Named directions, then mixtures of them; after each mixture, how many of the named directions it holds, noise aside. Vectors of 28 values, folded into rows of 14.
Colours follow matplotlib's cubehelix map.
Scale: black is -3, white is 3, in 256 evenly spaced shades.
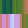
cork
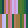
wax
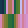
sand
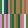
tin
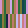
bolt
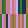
two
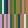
one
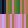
three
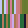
two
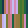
one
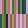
one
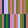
one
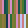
two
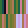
three
